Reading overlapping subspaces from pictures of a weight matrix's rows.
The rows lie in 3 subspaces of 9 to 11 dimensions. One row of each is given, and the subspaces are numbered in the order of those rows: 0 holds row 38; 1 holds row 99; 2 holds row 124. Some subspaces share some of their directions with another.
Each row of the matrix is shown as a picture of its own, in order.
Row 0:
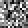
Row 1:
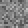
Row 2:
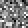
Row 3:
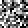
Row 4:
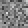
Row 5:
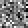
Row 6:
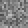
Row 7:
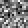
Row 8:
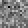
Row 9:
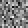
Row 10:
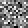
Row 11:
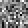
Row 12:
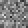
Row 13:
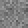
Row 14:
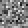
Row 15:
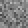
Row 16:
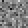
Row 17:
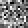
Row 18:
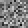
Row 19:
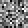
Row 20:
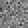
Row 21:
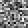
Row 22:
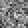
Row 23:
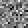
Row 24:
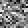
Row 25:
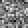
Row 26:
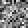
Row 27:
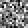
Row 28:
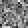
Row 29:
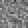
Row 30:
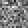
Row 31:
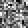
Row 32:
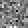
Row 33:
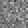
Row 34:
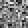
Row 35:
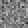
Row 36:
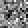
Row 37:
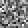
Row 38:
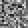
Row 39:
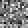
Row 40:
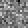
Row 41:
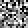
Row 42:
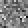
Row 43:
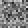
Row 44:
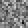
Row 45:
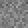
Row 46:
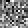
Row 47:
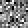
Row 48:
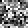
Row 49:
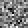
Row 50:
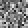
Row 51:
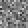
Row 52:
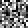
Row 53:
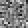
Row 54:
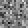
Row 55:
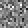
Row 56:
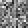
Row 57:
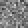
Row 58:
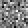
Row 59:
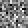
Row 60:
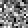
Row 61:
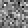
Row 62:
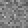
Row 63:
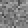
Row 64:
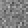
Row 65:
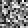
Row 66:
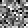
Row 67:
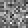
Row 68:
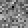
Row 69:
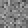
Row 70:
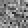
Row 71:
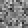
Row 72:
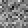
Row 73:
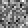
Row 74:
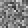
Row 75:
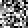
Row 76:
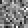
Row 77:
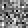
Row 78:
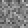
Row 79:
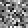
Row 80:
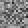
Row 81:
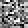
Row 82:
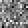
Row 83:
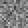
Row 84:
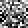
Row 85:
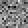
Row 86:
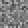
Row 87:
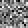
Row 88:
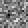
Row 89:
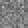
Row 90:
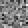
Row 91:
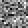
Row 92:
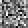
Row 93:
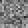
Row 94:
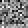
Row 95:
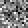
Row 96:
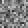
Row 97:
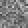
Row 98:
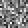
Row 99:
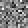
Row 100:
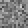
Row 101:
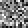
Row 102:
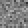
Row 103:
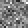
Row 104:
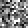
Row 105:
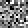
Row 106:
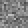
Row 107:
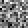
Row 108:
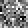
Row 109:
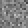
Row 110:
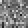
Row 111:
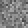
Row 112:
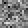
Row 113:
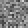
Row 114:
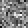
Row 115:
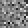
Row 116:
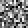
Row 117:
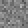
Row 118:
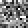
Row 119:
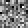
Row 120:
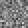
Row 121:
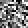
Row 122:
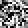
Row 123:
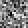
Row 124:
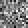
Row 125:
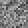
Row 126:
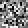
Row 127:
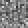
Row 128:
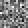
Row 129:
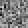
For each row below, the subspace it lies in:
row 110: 0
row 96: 0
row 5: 0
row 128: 2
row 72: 2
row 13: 1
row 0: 0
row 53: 1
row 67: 1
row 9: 2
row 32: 2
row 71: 1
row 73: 0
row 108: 2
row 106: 0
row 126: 2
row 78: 0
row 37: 2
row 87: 0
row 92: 1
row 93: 1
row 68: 2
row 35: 0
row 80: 1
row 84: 2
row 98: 1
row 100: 0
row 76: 0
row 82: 0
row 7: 0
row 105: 2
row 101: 0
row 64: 2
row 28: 0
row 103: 1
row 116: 2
